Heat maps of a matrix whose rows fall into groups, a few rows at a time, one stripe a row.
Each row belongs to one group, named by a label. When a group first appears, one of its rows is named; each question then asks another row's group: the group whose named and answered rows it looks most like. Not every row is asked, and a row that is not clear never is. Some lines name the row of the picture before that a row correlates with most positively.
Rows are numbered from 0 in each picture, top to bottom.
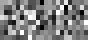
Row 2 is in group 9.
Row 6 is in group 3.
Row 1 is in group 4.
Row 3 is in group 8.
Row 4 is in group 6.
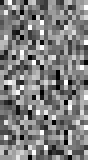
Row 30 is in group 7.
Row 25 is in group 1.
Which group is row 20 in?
6
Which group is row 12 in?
8
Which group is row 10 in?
3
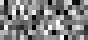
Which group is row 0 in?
7
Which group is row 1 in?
3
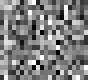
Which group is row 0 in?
8
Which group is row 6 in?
6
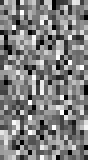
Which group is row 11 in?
3
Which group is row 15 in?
7
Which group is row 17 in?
8
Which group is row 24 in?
1
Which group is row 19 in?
4
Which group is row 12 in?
6
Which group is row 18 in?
8
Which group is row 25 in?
1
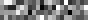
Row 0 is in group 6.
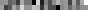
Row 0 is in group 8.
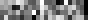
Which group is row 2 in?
8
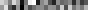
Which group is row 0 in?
8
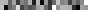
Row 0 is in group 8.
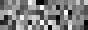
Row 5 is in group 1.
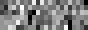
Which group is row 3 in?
4
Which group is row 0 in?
8
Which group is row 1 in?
3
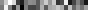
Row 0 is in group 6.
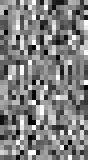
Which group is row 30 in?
8
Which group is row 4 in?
1
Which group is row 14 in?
3
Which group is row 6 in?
7
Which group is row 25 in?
7
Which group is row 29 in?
4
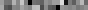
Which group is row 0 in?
4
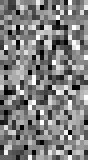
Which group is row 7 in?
6
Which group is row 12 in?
1
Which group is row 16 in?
8
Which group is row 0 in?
6
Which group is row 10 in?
9
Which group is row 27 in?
4
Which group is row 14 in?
4
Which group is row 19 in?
1
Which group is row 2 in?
4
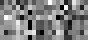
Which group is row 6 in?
9
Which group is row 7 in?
4
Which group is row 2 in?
4
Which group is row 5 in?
4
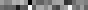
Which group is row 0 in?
4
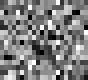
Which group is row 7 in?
7
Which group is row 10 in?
9
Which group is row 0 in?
3
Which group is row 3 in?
4
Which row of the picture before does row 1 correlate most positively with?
1
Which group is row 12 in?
8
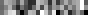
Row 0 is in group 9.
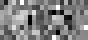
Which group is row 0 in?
3
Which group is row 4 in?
4
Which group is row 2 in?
7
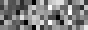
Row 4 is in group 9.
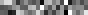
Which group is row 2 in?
6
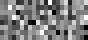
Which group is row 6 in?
6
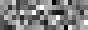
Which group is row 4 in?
1
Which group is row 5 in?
6
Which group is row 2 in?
7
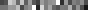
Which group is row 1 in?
8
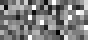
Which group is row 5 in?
1
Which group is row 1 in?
7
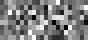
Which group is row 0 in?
3
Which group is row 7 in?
7
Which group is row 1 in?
1
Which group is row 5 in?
6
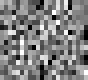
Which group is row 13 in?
9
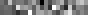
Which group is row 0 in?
9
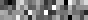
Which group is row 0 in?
6
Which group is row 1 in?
1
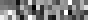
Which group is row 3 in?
8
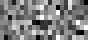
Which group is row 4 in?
9
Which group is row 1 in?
6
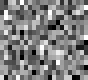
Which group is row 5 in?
7
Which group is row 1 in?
1
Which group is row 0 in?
3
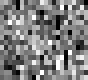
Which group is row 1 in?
4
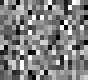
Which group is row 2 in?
4
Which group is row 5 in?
4
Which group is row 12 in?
3
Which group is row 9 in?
7
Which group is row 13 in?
3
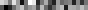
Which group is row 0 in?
8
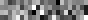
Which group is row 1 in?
8
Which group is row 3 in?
1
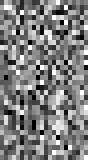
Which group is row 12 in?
6
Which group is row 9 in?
8
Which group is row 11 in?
3
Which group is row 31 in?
1
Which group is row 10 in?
1
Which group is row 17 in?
9
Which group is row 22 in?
6
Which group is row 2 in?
7
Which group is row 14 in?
1
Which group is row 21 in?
1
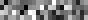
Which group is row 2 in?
8
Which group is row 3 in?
7
